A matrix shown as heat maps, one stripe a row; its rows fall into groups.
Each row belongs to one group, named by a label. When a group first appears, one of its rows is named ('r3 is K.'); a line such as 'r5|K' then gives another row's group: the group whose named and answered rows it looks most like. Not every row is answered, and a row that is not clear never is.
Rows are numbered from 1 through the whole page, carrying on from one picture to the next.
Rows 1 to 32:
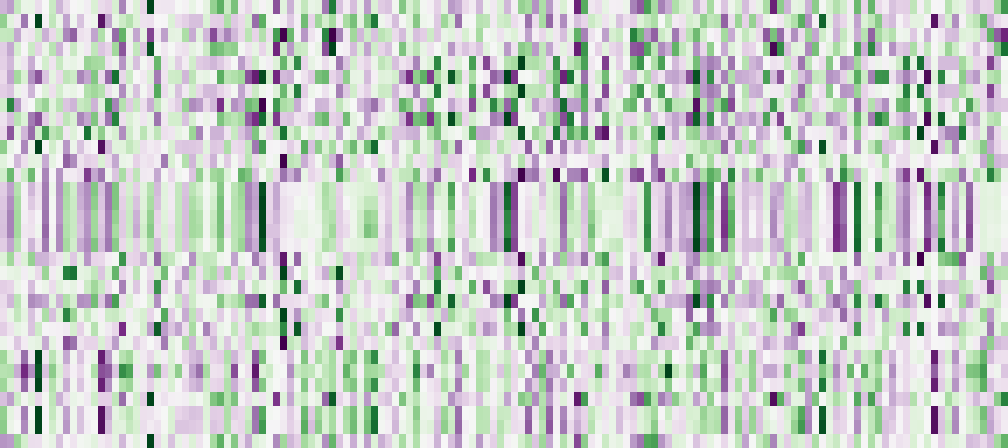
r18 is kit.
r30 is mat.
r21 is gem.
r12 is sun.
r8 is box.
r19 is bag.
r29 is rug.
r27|mat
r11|mat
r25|sun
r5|gem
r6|kit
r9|kit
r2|mat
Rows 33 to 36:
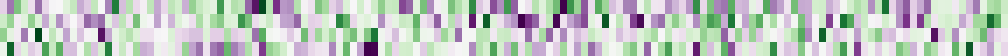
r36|box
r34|bag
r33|kit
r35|mat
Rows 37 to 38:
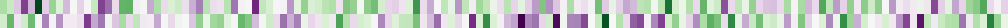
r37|mat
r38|bag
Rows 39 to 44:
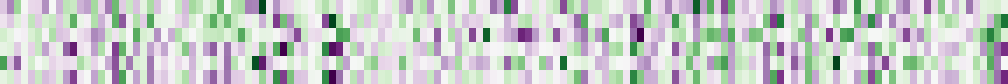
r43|box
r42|sun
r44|sun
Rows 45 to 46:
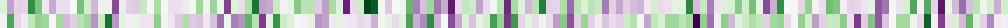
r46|box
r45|box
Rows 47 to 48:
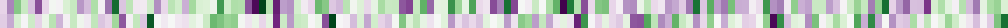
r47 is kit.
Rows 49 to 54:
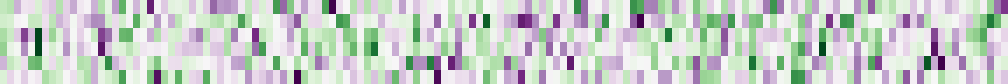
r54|bag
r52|mat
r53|box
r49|sun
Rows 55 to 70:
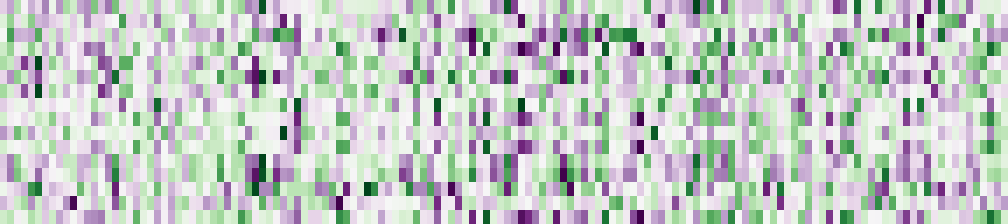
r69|sun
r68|box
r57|box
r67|kit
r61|mat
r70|bag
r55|kit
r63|bag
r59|mat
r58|bag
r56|bag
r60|kit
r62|gem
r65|bag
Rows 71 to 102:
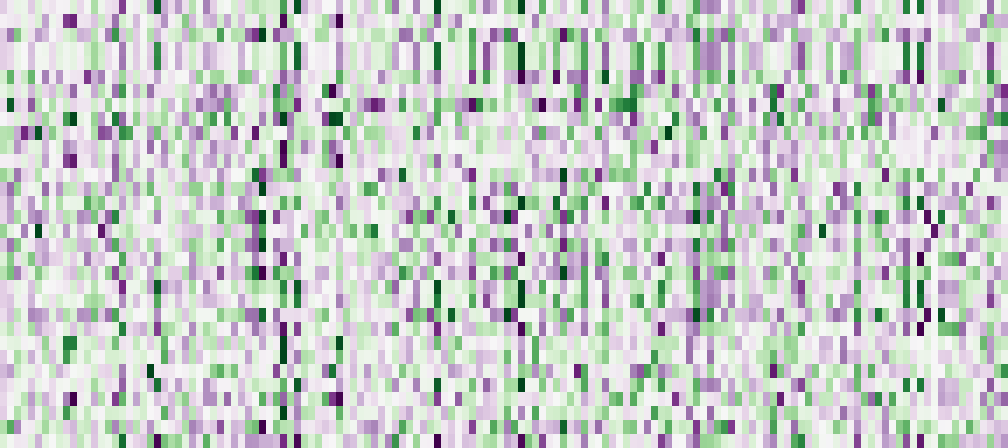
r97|rug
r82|sun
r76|bag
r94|bag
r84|kit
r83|box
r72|sun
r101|box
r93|kit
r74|gem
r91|gem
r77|sun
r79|rug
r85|gem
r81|sun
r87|mat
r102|bag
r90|box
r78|box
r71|gem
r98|gem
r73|kit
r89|bag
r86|kit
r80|mat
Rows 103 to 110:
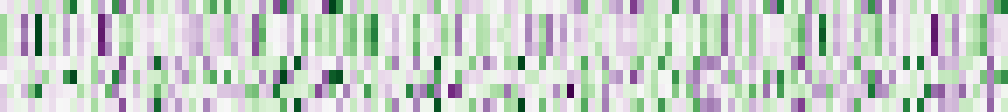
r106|mat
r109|box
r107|gem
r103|rug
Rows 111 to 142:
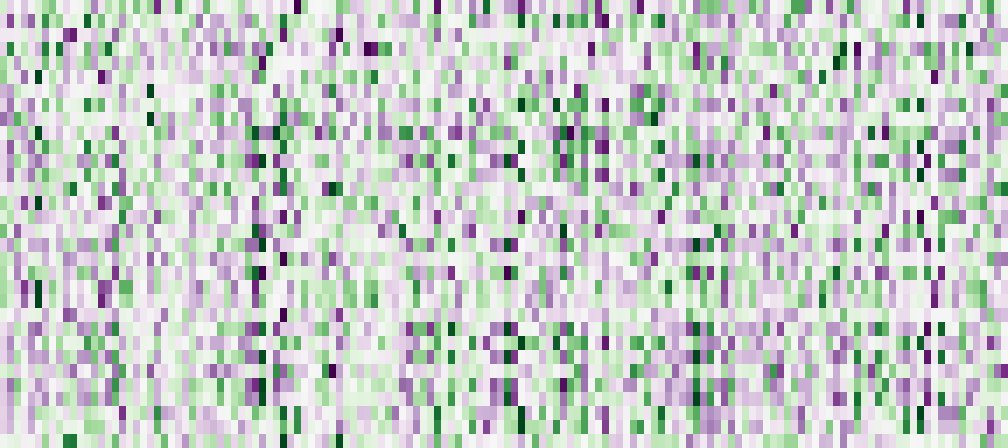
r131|mat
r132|mat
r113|sun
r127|box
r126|bag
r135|gem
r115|box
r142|rug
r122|kit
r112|gem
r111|bag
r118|gem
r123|gem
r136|kit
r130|box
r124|rug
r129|sun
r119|rug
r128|kit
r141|gem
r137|sun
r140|gem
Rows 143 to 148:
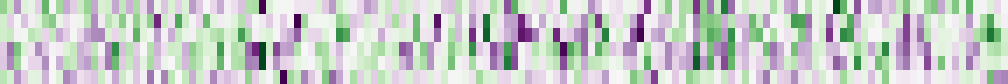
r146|kit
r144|bag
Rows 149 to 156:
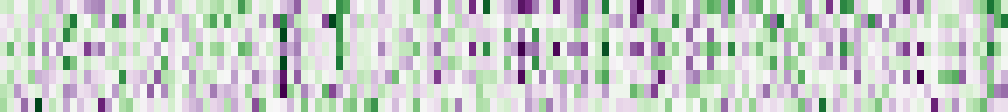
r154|bag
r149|bag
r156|mat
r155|sun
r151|rug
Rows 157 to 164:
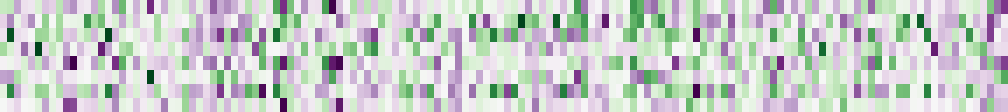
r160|mat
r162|rug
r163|box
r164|sun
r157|sun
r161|sun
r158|gem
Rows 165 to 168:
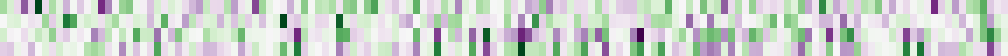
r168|gem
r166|rug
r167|bag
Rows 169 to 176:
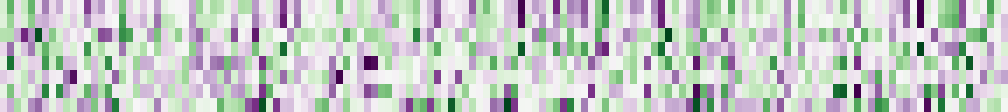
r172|gem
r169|bag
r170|bag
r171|mat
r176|kit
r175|box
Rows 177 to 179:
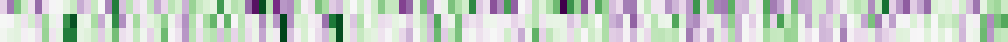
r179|rug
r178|rug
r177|kit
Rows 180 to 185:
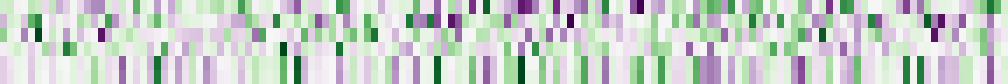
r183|rug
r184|gem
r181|box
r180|bag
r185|gem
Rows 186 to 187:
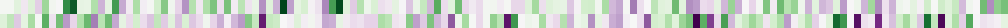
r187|box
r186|rug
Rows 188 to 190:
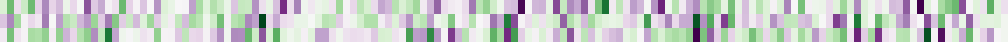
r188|bag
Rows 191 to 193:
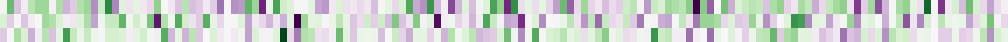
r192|bag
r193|rug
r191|box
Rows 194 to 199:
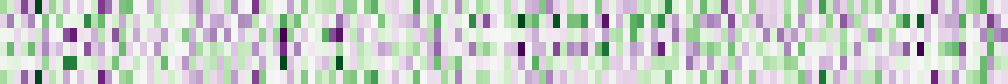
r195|gem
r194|mat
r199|mat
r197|bag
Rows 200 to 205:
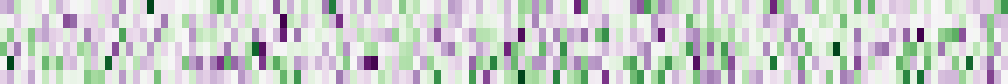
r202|bag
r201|sun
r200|rug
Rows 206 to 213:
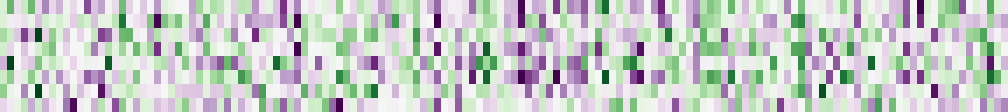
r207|bag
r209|bag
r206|bag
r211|bag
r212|mat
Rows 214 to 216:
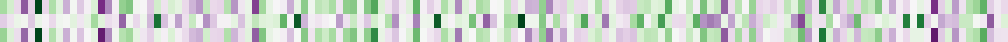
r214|mat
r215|gem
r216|mat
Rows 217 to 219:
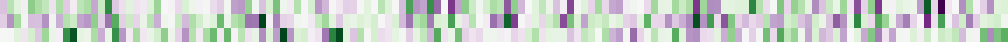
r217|box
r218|kit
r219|rug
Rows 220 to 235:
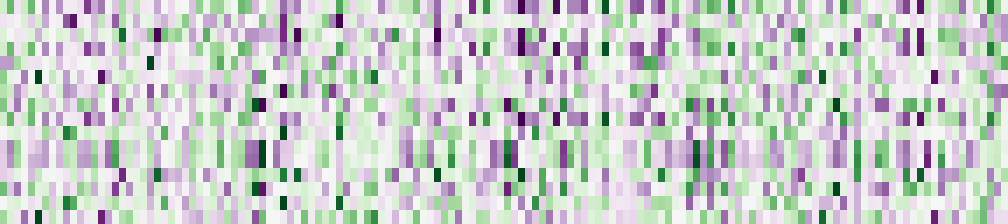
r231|kit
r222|bag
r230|kit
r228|bag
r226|sun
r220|bag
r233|box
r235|mat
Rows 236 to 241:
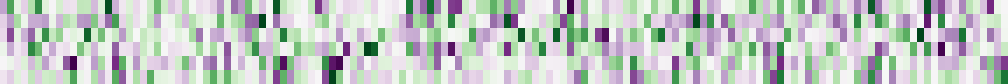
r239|box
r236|box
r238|gem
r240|sun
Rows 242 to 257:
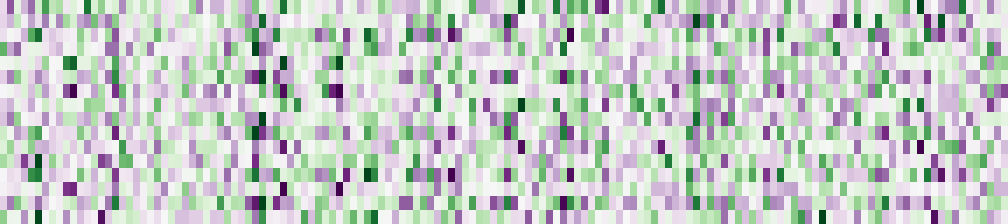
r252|bag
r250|kit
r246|rug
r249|gem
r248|sun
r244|box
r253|mat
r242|gem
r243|kit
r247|kit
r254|box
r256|kit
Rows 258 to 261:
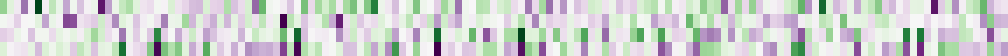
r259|sun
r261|bag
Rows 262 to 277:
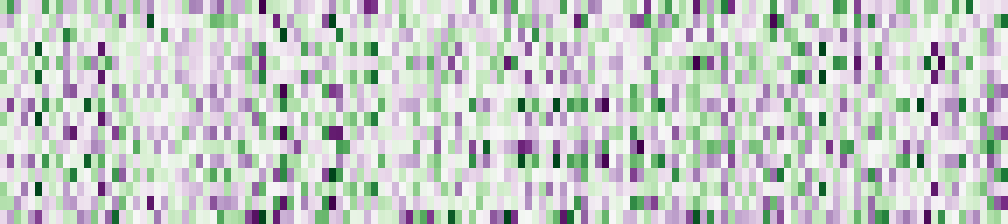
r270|mat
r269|gem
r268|sun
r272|bag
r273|gem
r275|mat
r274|rug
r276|sun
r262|box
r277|kit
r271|sun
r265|mat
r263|rug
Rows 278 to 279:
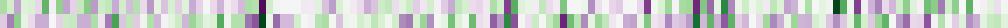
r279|kit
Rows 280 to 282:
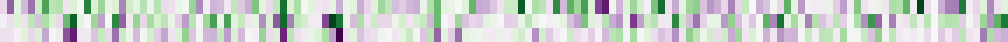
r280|gem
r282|sun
